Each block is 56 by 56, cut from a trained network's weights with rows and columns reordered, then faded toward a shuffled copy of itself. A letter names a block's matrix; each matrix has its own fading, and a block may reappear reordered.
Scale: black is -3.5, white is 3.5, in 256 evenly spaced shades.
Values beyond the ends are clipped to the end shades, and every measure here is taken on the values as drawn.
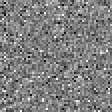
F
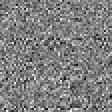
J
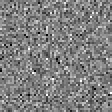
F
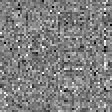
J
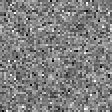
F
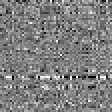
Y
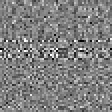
Y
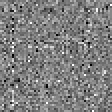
J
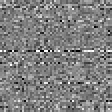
Y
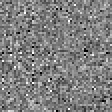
F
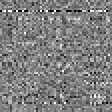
Y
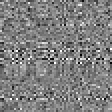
Y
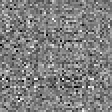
J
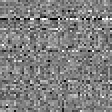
Y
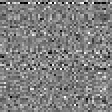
Y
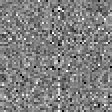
J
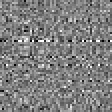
Y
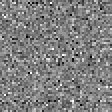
F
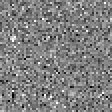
F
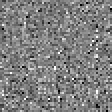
F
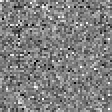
F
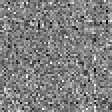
F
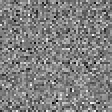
J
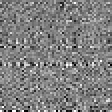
Y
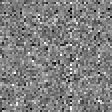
J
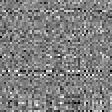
Y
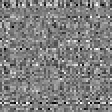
Y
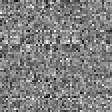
J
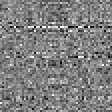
Y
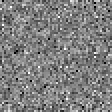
F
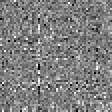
J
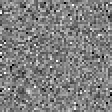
F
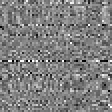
Y
